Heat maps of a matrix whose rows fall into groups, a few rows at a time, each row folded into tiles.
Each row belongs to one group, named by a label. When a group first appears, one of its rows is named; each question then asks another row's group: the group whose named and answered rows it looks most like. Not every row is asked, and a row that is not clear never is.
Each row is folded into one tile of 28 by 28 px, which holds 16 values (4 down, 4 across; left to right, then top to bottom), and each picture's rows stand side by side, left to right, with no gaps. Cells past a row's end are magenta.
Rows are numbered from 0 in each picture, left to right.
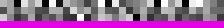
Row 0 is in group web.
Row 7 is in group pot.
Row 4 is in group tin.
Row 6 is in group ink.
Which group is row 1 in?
ink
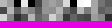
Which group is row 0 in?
web
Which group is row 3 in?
pot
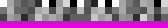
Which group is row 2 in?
ink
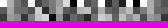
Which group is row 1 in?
tin
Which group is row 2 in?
ink
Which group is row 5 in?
pot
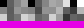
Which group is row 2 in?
ink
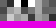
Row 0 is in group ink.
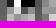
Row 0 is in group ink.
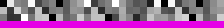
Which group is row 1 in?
tin
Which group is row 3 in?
tin
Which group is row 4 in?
pot
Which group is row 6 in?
tin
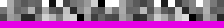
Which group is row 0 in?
pot
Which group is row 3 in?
ink
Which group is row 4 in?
pot
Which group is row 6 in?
tin
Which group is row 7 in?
pot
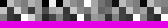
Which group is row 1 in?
web
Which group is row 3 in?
pot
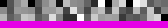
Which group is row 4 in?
ink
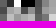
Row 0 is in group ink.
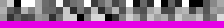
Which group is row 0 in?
ink
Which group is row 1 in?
pot
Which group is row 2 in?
tin
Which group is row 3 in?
tin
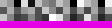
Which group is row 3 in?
web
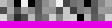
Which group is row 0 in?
web
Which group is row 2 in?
tin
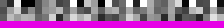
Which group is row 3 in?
web
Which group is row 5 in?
pot
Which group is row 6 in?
ink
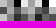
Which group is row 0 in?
web
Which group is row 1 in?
ink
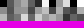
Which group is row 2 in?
ink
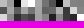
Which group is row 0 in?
web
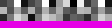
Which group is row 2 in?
ink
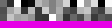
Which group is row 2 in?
ink
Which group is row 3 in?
ink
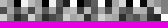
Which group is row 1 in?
web
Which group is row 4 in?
ink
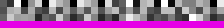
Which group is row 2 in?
web
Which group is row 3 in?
web
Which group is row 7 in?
web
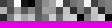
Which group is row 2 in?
tin
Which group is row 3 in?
tin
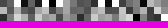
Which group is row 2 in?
pot
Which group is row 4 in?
tin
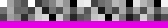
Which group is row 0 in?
pot
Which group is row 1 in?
tin
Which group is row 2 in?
web
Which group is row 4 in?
web
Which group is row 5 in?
web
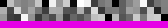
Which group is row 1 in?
ink
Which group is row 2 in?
ink
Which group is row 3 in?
tin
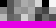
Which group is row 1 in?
ink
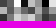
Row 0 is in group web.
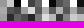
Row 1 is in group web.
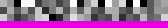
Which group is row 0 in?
web
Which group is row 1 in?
tin
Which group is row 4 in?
ink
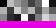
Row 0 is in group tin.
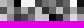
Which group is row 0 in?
web
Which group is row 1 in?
tin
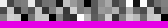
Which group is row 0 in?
tin
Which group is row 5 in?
tin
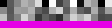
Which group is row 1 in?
ink
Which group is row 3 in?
web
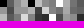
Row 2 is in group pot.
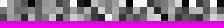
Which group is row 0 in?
pot
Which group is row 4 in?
ink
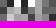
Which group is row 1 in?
pot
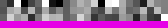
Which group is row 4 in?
pot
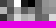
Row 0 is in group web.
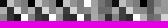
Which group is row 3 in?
pot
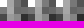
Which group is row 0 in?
pot
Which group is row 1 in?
pot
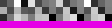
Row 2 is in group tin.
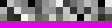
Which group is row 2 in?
tin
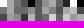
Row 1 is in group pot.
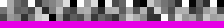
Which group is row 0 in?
pot
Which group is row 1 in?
tin
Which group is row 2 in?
ink
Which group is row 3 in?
ink
